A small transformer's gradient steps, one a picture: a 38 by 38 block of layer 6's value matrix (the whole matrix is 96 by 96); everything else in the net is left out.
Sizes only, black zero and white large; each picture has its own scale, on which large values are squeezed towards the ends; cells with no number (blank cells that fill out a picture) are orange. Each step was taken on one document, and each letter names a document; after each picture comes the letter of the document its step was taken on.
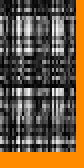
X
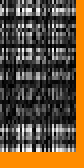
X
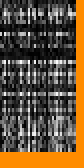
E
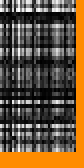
X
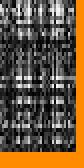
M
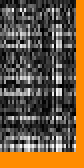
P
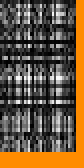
M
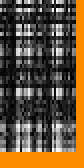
X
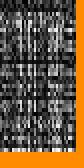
M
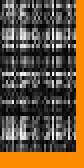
P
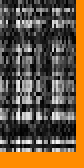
X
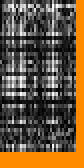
P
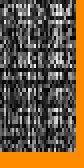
E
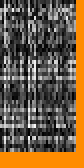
E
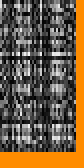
M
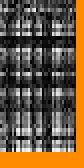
X
